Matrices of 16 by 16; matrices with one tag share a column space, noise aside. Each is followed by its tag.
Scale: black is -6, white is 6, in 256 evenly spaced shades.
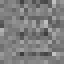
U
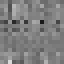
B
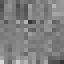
B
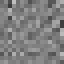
U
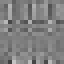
B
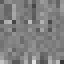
B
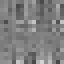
B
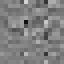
U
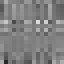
B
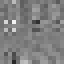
B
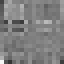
B
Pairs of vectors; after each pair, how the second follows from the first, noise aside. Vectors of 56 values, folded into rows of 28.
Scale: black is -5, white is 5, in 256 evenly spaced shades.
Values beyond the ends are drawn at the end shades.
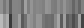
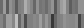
shuffled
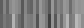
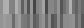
reversed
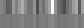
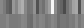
copied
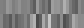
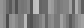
shuffled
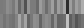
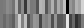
scaled up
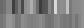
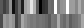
scaled up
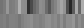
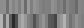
reversed
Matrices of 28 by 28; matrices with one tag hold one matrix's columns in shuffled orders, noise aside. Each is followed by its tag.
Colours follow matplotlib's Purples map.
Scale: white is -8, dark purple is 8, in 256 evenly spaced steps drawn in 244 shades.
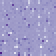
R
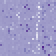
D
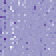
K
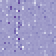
K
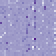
K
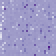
D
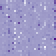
K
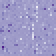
D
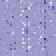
K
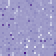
R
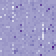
D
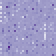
D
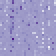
K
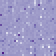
R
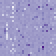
D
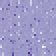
R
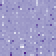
R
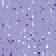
R
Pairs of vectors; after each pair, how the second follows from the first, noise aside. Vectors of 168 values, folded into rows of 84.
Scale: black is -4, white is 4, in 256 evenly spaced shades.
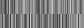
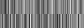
copied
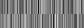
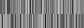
reversed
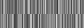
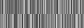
copied
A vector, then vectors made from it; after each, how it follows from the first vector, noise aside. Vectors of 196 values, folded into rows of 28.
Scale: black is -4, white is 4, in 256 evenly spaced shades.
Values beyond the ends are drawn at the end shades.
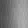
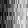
scaled up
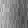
negated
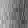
negated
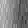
negated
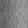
shrunk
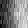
scaled up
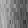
negated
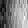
scaled up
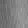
shrunk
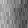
negated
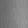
shrunk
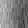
negated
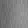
shrunk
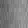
shrunk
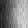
scaled up
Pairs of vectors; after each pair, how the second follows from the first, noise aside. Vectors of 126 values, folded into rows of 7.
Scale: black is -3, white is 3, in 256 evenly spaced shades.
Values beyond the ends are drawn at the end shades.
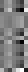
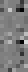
partly zeroed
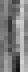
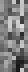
sign-scrambled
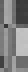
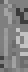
partly zeroed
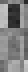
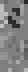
partly zeroed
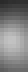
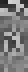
sign-scrambled
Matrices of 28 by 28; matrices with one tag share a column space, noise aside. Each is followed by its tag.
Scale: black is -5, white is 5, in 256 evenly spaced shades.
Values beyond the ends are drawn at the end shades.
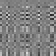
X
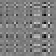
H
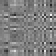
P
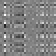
H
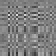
X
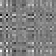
P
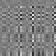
X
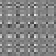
H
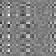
H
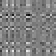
P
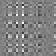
H
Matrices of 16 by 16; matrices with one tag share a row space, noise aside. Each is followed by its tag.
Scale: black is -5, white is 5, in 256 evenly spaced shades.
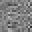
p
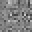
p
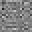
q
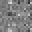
p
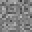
q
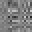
p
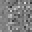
p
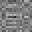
q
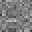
q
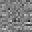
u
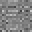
q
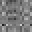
q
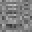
q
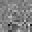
p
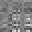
u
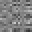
u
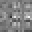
u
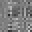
p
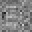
q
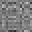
q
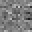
u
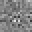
u
